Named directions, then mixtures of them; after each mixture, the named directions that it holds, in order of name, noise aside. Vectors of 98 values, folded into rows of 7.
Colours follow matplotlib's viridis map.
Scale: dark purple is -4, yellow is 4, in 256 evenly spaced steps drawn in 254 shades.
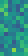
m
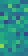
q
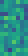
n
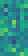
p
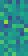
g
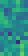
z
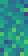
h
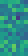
q, z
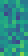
p, z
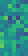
g, q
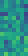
h, n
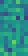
n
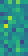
g, h, n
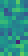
z
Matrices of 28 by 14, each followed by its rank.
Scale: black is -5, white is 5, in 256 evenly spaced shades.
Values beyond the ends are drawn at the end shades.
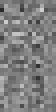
three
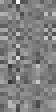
three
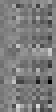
two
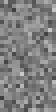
full rank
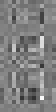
two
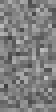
full rank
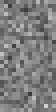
full rank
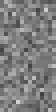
full rank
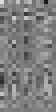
three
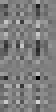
two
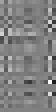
two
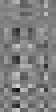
two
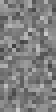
full rank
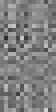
three
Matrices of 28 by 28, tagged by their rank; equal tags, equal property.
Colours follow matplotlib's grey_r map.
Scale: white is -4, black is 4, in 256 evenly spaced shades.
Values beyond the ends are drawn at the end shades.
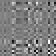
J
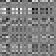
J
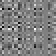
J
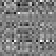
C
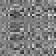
C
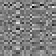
C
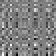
J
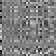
C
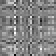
C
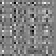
C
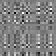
J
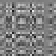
J
